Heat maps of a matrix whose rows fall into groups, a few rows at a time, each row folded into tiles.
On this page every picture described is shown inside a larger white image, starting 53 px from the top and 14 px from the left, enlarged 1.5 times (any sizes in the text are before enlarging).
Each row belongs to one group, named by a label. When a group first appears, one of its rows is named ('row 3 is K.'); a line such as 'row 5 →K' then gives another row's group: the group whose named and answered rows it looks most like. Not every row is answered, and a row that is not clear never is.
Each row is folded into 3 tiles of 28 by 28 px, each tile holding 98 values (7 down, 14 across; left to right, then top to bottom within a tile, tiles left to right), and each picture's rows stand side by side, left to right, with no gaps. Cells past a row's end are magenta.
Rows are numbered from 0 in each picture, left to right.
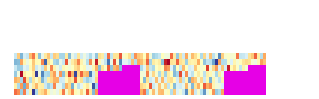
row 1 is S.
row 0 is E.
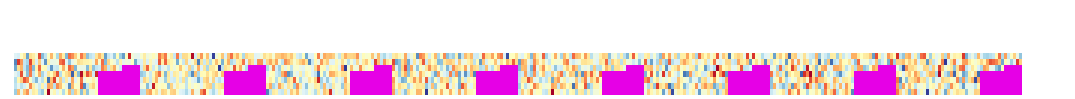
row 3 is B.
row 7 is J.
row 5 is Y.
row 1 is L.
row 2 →L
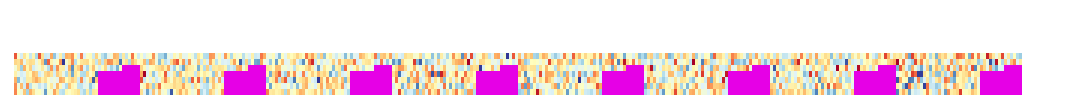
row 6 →S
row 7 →L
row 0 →J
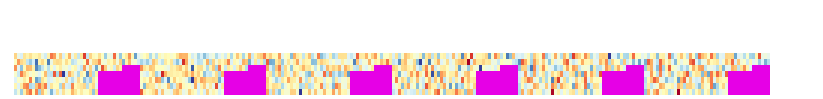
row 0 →S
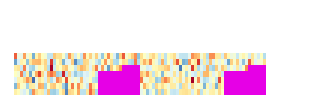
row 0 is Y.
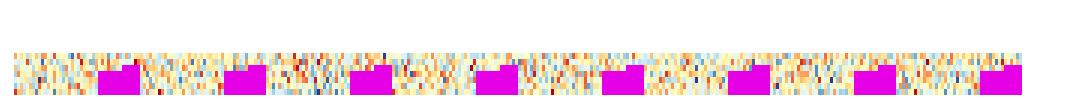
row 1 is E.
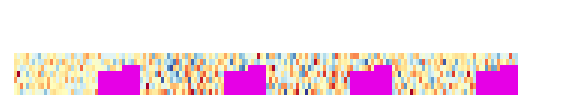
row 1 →E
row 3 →E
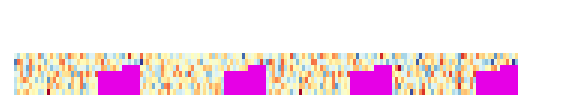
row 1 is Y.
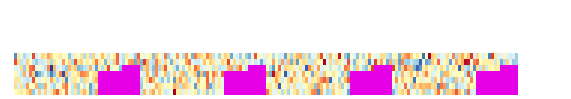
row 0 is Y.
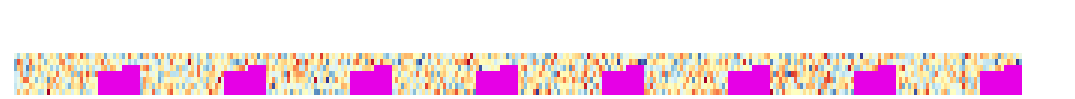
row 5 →E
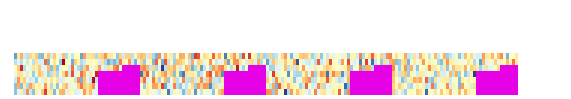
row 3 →B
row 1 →Y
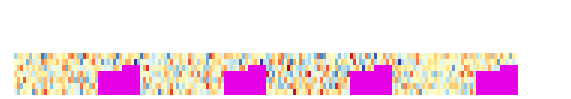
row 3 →Y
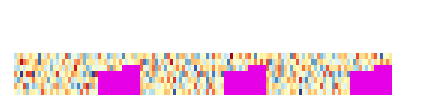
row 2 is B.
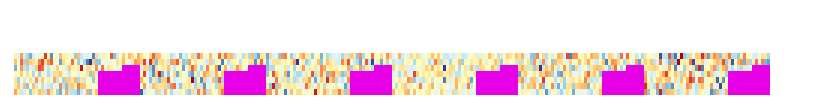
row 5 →J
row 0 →S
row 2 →E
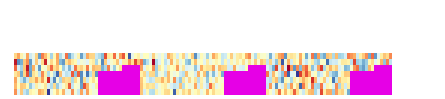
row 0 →B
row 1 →B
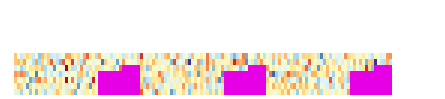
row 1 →J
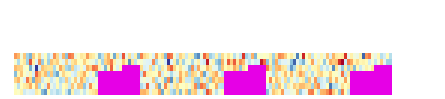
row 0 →Y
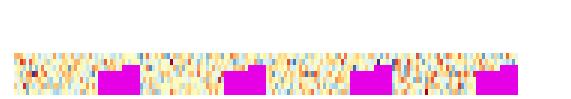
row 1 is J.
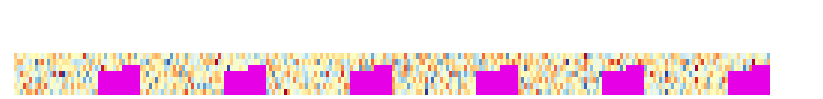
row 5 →L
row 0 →S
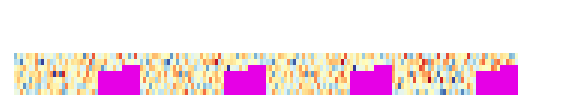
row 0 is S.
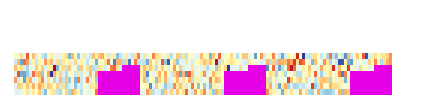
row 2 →S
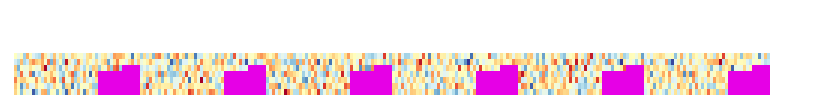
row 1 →E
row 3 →S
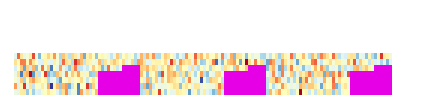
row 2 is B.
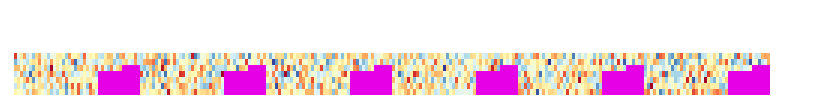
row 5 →E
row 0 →Y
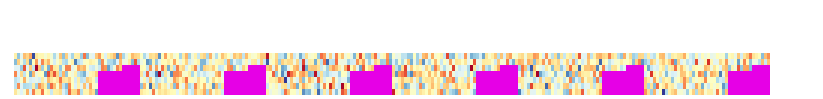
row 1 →Y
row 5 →E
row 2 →Y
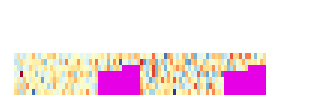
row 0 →E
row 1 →B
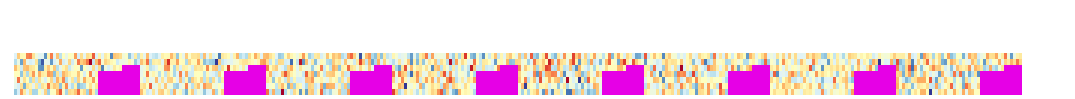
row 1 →S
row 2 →J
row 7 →B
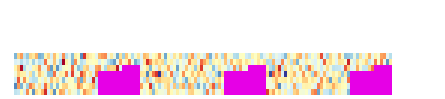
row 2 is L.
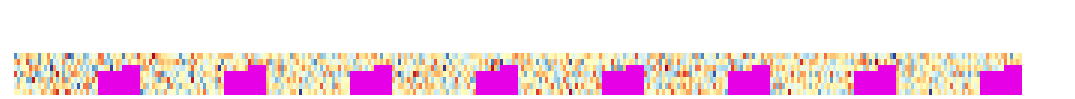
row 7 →B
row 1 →L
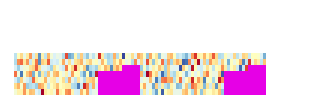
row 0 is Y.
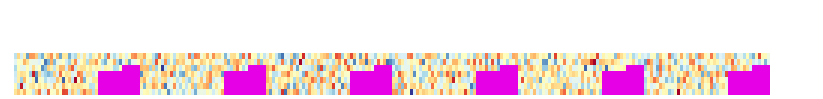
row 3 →E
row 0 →E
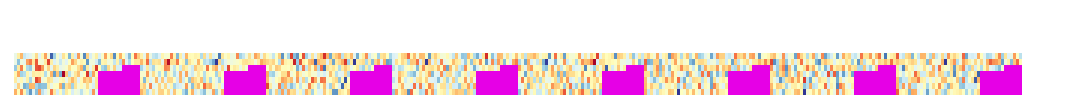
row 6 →B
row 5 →B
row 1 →S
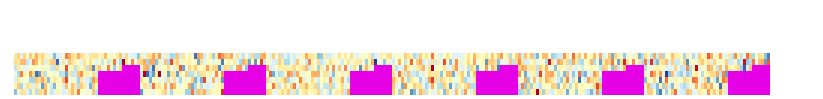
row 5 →L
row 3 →E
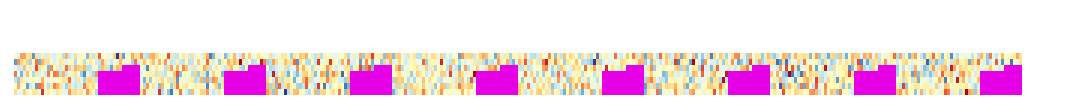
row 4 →S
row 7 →E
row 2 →E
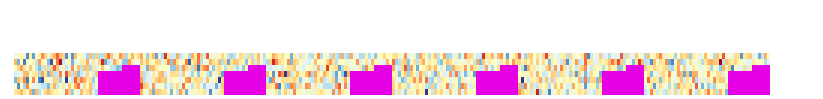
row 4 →J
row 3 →B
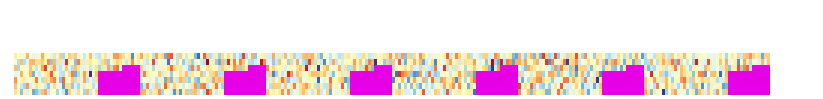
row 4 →J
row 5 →E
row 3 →L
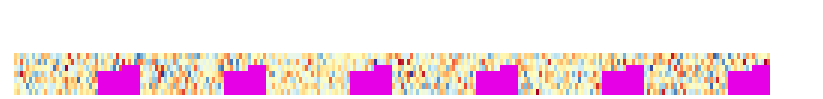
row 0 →L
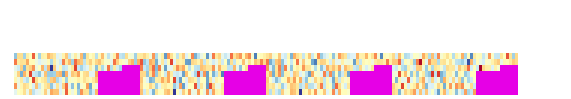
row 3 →S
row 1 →B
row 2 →B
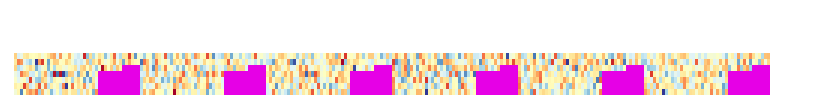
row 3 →B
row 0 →S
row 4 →J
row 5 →E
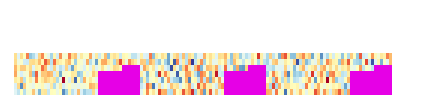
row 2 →E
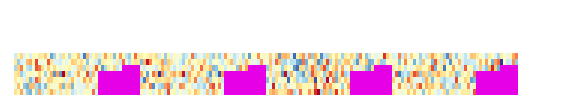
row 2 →E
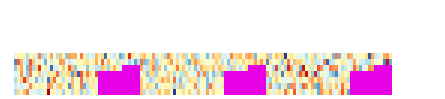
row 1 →B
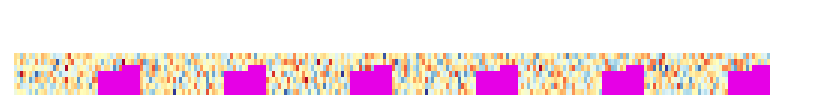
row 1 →B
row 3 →B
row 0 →L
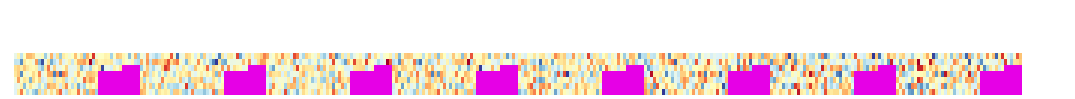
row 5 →E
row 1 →S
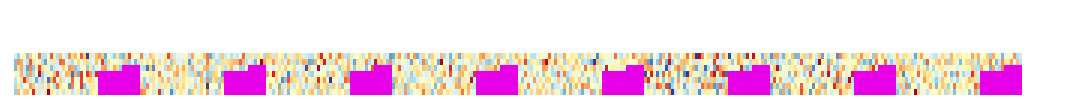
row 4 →S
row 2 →L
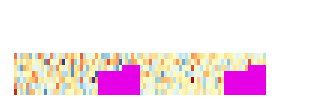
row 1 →L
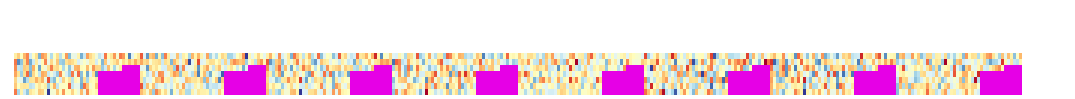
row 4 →L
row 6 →B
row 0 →B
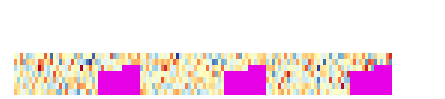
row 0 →S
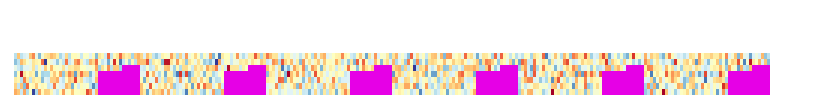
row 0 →E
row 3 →Y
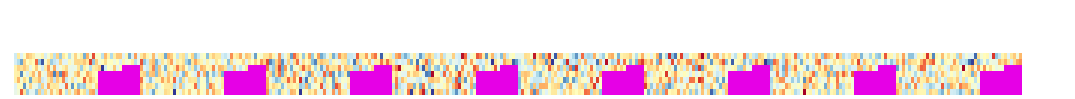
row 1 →B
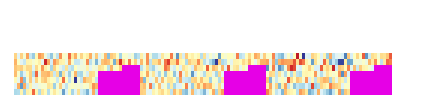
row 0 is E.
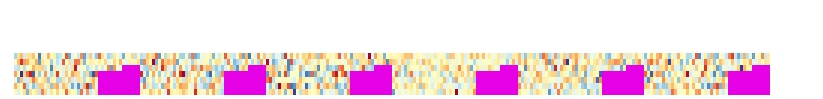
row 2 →Y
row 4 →J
